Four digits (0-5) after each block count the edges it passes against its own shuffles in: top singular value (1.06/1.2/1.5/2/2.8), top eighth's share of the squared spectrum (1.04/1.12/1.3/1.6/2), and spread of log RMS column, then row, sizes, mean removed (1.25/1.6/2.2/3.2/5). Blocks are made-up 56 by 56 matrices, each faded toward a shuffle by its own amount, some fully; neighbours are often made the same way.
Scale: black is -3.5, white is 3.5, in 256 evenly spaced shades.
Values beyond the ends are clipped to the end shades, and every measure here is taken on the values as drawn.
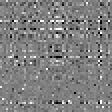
4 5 2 3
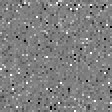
1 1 0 0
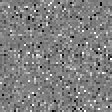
3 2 0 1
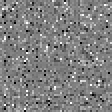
3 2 1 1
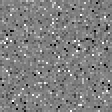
1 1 0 0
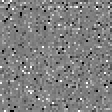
2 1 0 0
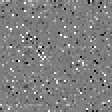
1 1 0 0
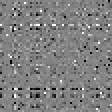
4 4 2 2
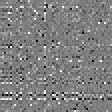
4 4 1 2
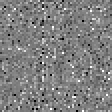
3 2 0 0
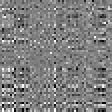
5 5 3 3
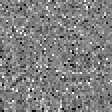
3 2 0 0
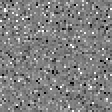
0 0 0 0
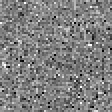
2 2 0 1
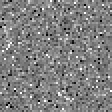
0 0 0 0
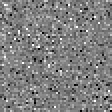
2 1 0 0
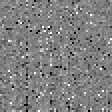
2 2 1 0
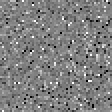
2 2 0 0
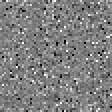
1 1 0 0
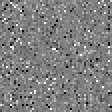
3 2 1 0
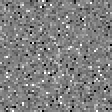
0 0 0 0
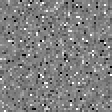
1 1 0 0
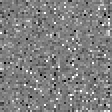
2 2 1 0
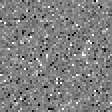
1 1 0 0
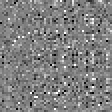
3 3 2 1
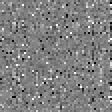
3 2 1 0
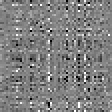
4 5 3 3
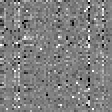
4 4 3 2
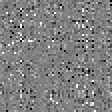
4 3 2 1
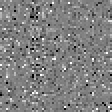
3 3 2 1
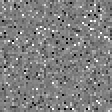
1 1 0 0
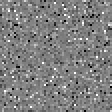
1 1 0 0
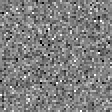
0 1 0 0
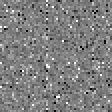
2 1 0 0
